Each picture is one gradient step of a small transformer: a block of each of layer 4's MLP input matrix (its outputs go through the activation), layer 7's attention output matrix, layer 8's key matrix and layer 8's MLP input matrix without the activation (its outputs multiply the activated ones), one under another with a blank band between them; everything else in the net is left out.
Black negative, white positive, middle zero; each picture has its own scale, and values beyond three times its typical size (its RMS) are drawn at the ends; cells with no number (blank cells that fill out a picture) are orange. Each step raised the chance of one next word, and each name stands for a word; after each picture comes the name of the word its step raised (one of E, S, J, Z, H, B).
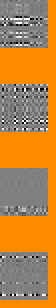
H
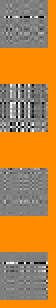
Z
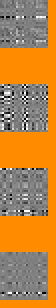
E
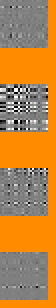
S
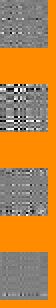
H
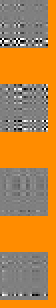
H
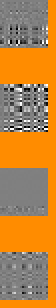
H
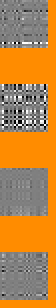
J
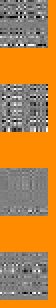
H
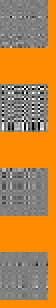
E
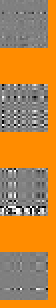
J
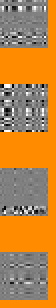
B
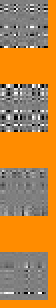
B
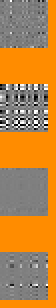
J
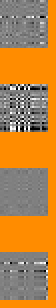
E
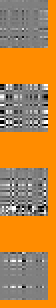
J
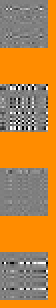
E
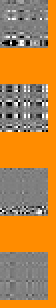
Z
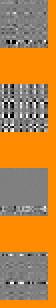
Z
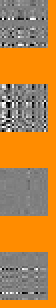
Z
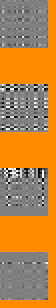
S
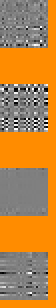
H
